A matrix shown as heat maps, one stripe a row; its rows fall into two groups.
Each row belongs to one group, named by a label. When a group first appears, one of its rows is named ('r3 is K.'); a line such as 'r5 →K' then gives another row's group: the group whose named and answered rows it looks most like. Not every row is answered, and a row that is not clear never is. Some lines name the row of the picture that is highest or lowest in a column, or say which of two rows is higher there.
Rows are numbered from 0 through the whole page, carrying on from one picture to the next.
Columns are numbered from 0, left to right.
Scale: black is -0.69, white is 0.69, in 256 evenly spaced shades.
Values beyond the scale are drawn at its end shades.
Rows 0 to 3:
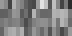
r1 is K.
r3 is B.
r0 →B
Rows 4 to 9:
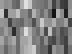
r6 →B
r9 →K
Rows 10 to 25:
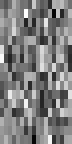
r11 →K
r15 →B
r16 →B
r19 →K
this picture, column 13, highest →17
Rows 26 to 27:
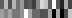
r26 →B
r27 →K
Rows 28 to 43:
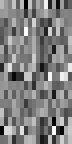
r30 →K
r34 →K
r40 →B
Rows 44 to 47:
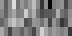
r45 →K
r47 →B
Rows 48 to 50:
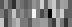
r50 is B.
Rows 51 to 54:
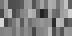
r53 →B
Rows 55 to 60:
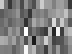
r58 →K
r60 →K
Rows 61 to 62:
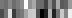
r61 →K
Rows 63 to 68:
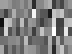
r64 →K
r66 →B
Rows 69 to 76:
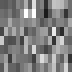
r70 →K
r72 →B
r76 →B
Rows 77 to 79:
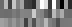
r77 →B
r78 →K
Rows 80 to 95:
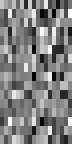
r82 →K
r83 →B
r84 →B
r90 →B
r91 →B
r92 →K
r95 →B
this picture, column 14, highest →82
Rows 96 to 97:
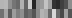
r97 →B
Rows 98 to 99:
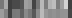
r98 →B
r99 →B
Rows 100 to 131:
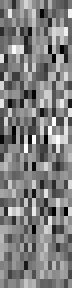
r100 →K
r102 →K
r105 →B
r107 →K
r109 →B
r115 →K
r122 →K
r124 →K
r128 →B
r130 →B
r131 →K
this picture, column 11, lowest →115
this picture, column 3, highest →105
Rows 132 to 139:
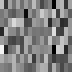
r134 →B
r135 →B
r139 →B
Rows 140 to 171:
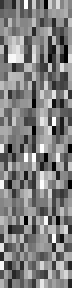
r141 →K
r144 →B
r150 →B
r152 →B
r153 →B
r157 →K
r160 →B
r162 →K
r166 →B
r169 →B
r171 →B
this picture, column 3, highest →146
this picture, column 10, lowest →158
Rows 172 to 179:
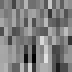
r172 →K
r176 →B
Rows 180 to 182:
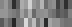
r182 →K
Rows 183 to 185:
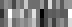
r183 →K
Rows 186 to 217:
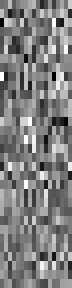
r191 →B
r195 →K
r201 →K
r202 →K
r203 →B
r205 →B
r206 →K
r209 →B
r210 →K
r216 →B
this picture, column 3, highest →207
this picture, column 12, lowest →200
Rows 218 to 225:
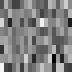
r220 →B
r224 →K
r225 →B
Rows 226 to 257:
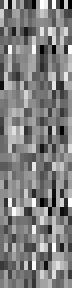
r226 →B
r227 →B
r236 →K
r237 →K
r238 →B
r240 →B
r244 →K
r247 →K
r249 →B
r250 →B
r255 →K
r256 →B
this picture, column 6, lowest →229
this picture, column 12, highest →229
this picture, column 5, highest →240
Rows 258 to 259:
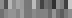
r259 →B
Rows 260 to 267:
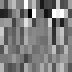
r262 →K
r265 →B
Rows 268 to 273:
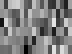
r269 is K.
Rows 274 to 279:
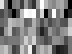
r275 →K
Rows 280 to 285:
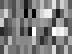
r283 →K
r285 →B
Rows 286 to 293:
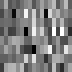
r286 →B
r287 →K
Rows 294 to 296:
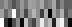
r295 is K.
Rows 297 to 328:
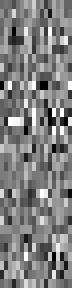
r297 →K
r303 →K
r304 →B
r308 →K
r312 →B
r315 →K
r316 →K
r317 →K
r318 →B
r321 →B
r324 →K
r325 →K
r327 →B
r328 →K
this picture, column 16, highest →301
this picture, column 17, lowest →318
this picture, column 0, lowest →306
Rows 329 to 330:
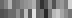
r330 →K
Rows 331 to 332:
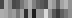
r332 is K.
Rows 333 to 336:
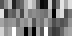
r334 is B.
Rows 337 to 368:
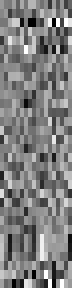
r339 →K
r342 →K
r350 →K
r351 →B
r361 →B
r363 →B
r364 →B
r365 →B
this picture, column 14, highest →339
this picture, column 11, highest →367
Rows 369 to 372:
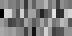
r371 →B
